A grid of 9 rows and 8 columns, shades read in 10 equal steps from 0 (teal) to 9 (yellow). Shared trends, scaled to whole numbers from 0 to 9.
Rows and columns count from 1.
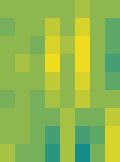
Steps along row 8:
same down down up down up up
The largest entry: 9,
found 3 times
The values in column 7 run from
3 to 5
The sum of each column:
44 45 40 49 49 53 41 44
